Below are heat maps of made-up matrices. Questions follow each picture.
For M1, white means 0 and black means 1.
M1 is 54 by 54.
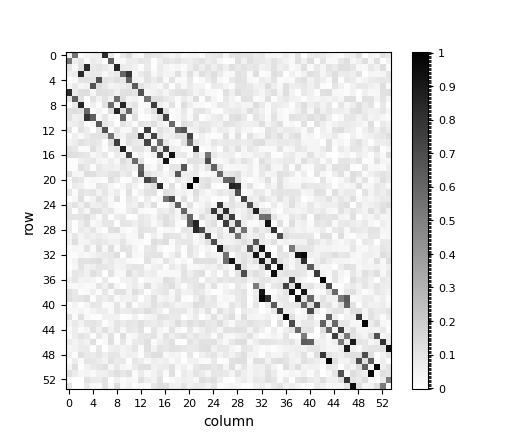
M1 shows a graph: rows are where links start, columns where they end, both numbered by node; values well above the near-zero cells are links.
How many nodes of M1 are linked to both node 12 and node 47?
0
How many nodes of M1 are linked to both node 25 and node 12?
1
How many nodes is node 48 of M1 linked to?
2
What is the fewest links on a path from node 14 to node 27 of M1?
2
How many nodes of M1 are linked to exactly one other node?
1
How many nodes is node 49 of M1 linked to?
3
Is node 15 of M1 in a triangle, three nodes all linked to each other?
no
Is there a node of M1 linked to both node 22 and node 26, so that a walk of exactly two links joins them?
no
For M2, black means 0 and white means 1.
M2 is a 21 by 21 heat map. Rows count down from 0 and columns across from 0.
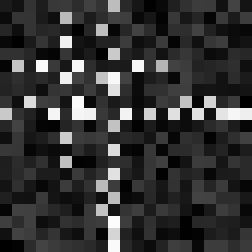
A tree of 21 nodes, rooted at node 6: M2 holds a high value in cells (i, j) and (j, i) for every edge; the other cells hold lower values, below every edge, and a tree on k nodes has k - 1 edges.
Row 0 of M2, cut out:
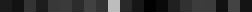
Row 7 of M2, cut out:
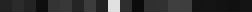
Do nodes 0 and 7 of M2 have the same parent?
yes
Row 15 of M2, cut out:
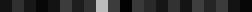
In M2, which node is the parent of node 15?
8
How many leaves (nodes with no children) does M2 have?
17
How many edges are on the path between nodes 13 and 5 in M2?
1
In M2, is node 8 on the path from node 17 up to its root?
yes
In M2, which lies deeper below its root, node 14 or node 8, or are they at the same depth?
node 14
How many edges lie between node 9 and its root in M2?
1
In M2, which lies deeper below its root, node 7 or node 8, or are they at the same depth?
node 7
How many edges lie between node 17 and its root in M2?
2
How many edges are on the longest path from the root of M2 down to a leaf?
2
